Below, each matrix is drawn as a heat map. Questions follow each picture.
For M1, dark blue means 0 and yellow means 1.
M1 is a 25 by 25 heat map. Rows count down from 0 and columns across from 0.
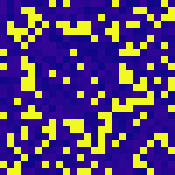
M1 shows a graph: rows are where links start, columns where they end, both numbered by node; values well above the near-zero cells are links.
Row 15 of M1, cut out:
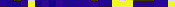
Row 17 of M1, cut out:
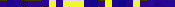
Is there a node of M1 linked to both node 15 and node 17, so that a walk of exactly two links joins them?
no
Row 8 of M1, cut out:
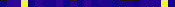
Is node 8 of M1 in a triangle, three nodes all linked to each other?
no
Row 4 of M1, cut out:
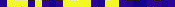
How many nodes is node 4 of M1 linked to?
10
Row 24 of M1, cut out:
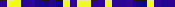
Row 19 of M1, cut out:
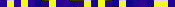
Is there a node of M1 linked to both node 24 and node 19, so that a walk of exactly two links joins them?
yes
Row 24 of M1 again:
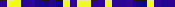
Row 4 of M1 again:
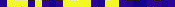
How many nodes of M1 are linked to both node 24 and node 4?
6
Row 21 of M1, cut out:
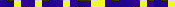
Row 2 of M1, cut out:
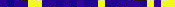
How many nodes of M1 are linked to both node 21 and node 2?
3
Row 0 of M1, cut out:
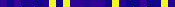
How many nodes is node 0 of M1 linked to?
4
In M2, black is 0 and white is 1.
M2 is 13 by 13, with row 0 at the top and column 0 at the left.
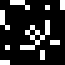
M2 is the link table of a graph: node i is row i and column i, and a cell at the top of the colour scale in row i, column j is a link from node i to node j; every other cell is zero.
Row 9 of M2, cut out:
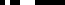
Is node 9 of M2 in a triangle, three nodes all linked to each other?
yes
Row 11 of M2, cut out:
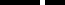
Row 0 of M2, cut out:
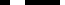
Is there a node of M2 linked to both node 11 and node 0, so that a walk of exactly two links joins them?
no
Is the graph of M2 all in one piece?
yes
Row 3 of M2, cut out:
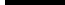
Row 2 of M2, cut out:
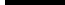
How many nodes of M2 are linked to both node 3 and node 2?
1
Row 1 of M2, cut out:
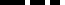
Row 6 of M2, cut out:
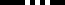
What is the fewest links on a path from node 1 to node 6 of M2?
2
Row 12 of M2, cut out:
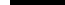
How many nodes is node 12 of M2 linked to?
2
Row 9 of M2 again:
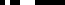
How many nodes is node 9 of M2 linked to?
4
